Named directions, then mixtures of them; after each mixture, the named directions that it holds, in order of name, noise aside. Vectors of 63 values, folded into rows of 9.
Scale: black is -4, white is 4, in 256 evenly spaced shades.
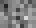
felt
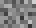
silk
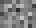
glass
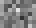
glass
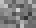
felt, glass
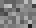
glass, silk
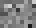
glass, silk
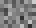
silk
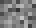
glass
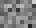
glass, silk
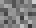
silk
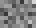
silk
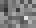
felt, silk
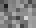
felt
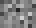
glass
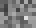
felt, silk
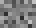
silk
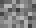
glass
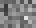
felt, silk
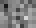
felt
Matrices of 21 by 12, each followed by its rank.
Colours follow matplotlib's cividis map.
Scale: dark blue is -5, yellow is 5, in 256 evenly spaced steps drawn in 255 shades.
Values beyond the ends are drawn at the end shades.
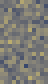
full rank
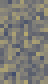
full rank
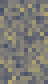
full rank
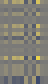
one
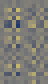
two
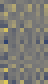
two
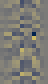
two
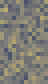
full rank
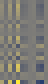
one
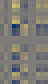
one
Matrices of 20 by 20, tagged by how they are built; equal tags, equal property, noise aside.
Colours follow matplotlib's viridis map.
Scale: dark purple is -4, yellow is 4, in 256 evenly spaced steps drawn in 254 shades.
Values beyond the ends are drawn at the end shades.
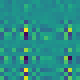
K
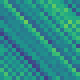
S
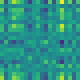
K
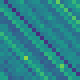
S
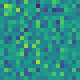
K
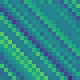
S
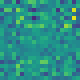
K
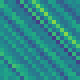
S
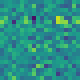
K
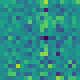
K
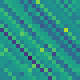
S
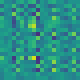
K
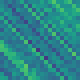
S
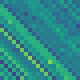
S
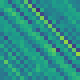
S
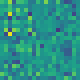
K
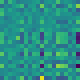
K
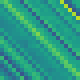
S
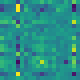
K
